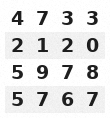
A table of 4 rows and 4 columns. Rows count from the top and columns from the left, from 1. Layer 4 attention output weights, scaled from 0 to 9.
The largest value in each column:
5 9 7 8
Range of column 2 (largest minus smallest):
8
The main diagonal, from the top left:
4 1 7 7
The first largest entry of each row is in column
2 1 2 2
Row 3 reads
5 9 7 8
